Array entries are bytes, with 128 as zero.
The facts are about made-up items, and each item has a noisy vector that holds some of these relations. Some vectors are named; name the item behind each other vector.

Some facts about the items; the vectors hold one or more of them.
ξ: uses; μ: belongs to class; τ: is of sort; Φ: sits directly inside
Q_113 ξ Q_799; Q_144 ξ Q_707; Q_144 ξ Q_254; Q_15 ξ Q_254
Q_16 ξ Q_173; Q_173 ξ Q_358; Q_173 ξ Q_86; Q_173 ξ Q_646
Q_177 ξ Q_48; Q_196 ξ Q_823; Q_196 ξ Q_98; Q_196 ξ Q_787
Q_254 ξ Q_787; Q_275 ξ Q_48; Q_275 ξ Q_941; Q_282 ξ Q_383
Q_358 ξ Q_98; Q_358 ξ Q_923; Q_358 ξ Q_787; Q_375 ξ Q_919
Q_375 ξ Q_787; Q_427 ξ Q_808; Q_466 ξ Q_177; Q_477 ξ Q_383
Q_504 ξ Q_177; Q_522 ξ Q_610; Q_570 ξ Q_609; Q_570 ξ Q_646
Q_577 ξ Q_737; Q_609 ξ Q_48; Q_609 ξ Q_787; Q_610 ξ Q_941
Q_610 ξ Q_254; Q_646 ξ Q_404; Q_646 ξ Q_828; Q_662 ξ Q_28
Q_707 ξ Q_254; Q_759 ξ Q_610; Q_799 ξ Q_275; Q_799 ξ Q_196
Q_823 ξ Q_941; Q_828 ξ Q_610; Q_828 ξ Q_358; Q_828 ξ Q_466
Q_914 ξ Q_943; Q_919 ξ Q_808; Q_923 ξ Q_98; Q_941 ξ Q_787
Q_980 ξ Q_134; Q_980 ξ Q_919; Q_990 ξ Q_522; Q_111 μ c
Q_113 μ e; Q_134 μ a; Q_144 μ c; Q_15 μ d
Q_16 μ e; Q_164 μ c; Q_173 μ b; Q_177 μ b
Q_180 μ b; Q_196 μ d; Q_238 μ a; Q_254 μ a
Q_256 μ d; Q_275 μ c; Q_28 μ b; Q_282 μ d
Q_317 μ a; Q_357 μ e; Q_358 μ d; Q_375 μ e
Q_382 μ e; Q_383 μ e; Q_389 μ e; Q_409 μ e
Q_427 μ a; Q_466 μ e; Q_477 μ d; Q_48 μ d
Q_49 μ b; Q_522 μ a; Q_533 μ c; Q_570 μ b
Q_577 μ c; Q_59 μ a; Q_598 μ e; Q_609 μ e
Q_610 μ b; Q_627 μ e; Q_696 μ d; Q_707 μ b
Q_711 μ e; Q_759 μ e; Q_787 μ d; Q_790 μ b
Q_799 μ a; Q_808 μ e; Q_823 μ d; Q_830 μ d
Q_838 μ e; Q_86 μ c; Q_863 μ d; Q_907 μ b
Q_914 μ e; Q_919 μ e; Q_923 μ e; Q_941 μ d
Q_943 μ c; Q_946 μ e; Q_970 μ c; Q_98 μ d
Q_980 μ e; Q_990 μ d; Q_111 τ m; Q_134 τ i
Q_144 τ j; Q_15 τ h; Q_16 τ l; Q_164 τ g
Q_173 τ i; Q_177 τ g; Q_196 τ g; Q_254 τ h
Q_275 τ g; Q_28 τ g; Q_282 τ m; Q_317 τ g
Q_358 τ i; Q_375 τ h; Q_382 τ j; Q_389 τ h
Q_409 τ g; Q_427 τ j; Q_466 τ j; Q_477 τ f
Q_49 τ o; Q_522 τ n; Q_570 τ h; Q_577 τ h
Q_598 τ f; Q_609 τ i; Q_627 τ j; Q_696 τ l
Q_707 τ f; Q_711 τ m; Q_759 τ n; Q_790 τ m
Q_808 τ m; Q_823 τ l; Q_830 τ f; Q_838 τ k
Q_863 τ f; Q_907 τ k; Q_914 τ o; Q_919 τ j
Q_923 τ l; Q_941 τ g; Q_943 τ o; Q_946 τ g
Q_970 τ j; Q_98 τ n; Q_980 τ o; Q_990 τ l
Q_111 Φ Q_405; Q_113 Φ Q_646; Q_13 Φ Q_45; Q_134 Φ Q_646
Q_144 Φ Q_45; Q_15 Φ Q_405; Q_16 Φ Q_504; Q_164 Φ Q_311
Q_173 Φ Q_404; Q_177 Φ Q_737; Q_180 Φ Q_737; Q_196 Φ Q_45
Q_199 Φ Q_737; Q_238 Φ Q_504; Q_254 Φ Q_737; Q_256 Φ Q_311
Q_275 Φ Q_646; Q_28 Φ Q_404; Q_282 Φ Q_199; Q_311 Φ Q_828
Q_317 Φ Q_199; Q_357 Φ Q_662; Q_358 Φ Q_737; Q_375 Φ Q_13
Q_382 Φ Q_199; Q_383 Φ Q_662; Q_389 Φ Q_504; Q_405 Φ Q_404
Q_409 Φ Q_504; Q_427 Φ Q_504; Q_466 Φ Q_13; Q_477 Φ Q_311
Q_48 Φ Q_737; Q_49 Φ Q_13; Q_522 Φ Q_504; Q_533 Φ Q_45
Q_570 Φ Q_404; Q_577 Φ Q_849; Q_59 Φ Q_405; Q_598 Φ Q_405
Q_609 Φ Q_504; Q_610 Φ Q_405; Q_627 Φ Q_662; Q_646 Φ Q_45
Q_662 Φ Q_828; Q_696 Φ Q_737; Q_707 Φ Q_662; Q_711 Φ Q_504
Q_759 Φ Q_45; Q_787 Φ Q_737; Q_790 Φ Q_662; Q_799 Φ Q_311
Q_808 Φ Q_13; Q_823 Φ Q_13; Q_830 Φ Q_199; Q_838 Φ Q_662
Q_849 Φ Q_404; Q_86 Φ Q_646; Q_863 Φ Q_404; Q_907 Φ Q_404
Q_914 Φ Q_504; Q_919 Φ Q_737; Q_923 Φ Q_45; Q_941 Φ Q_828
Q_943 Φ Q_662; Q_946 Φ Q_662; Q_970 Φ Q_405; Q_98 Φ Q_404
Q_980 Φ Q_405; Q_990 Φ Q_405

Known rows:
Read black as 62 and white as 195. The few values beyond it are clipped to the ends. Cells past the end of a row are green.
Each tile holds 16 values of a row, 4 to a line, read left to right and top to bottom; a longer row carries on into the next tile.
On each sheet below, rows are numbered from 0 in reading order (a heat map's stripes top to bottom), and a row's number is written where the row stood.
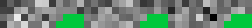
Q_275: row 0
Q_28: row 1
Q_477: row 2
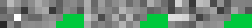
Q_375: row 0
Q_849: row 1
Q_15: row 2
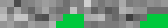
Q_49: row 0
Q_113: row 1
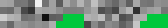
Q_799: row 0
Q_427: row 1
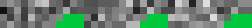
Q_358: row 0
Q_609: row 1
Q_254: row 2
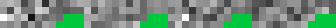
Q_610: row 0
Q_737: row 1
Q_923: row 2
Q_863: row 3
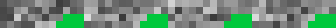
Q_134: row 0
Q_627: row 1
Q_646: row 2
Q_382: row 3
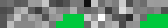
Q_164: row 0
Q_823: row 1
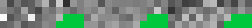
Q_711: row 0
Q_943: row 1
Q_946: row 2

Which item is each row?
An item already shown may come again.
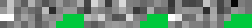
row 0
Q_144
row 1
Q_254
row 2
Q_707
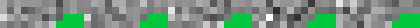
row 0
Q_311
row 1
Q_787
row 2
Q_13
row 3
Q_923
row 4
Q_828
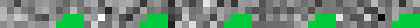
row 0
Q_49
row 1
Q_923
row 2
Q_941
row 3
Q_838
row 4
Q_282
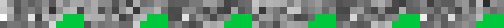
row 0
Q_466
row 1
Q_427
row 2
Q_134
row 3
Q_646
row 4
Q_134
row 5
Q_711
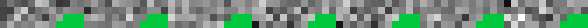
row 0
Q_317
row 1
Q_577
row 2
Q_311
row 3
Q_919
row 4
Q_919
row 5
Q_980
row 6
Q_823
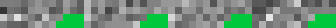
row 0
Q_389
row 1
Q_662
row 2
Q_199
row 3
Q_409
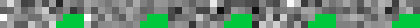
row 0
Q_522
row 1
Q_180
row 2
Q_173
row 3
Q_196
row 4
Q_570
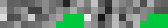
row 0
Q_790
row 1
Q_98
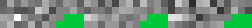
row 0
Q_16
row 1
Q_914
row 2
Q_15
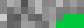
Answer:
Q_787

